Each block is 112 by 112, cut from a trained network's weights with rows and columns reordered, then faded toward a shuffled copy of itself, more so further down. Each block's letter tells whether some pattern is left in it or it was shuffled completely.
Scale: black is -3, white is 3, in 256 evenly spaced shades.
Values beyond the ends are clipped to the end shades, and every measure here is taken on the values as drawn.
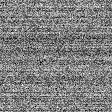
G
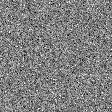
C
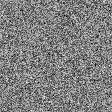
C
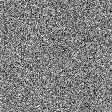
G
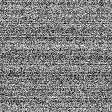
G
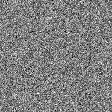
G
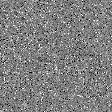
G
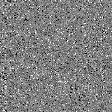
G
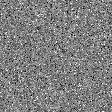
C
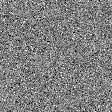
C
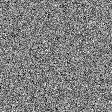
C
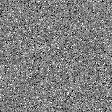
G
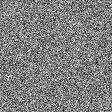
C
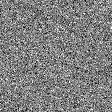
C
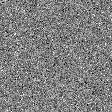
C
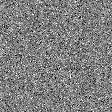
C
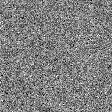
G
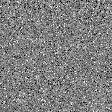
G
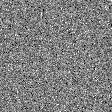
C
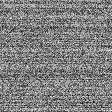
G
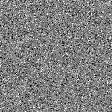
G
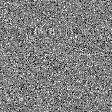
G
